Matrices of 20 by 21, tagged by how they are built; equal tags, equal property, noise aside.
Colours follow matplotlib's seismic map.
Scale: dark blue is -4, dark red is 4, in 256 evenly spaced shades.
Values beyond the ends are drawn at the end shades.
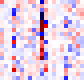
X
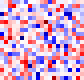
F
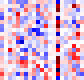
X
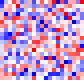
F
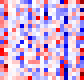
X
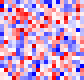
F
